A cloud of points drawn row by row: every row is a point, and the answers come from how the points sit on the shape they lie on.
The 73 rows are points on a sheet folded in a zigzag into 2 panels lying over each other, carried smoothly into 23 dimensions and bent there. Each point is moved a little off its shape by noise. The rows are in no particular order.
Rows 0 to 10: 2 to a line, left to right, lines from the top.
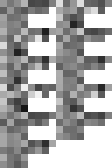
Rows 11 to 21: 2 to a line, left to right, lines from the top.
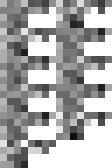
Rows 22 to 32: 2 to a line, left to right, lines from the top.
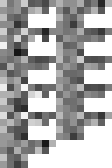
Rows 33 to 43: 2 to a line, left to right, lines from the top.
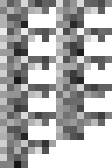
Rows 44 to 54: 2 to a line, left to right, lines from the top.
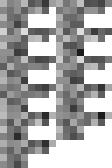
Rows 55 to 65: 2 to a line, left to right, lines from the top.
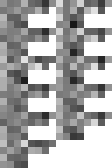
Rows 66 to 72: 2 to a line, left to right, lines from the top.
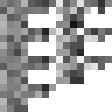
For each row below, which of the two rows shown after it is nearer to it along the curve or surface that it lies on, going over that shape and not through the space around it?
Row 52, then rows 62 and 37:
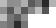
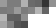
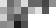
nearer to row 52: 37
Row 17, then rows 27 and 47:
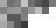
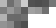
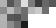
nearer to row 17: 47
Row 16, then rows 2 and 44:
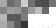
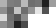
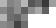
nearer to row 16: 2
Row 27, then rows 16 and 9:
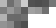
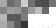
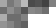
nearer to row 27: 9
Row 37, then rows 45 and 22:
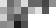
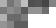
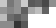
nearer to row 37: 22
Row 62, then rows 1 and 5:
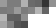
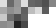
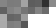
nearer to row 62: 5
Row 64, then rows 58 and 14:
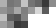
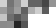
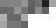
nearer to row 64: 14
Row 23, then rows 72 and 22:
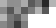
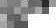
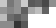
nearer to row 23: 22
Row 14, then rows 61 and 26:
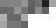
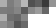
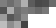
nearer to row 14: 26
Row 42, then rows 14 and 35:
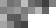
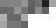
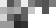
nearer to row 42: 14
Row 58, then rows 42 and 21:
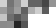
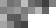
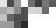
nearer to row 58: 21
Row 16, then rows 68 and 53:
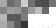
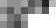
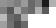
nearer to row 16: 53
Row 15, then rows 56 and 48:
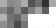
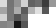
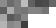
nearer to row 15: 56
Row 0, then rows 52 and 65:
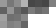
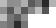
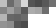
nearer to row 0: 65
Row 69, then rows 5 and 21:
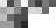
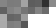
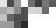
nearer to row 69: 21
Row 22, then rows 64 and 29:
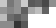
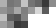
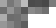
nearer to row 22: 29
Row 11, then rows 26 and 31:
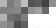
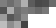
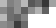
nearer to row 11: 31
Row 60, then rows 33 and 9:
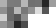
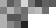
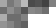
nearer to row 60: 33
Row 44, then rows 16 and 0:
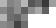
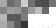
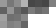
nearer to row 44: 0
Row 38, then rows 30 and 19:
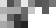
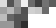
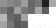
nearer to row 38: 30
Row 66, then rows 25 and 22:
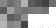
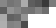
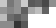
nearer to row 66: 25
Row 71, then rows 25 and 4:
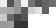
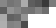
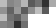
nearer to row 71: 4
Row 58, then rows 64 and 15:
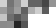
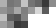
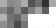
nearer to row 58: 15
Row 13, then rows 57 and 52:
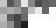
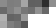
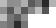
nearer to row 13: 57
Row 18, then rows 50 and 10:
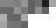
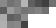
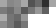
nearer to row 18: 50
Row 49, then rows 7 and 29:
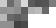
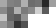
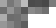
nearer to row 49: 29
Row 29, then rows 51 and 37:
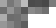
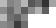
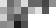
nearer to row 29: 51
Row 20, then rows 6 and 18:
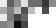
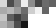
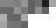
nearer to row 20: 6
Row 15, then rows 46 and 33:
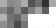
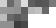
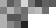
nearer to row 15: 46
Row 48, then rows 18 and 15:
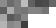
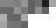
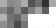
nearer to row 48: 18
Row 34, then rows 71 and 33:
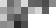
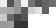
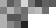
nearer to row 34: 71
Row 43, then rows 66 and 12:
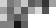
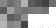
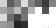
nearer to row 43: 12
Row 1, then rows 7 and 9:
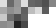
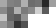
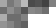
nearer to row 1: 9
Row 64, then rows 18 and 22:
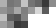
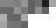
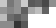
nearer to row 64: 18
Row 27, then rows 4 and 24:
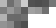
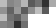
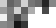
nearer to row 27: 4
